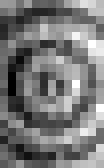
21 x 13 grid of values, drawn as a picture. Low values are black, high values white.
Rings: centred on the centre. Ninth with the highest average: top right. Slope: up to the right. Odd rows or columns: none. Ninth with the lowest average: middle left.
